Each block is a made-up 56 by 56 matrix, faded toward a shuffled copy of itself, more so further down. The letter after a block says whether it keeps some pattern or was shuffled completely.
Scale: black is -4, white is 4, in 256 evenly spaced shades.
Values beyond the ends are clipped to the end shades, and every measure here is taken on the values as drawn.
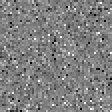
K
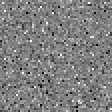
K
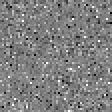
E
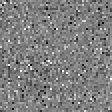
E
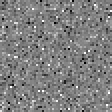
K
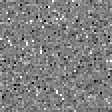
K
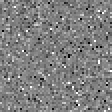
K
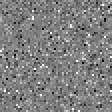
E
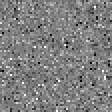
E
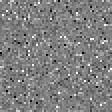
E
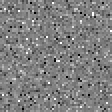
K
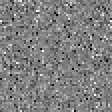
E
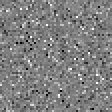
K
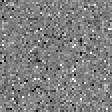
E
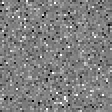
K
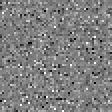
E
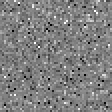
E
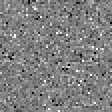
E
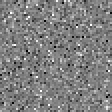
K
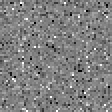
E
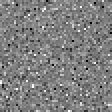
E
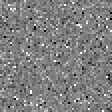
K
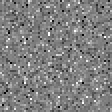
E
